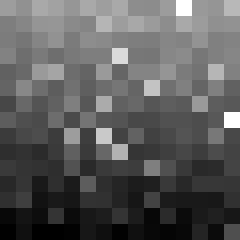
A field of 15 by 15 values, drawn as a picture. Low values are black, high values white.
The centre is the roughest part. There are no regular stripes. The field climbs toward the top. The ninth with the lowest average is the bottom left.
